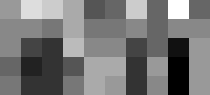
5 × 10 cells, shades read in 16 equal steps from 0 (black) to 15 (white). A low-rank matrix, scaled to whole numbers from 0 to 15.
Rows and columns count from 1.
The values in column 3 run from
3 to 12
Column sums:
38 30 28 43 40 40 30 35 24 41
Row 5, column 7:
3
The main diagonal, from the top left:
9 8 3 5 10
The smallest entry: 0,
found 2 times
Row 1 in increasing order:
5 6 6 6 9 10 12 12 13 15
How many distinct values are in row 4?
7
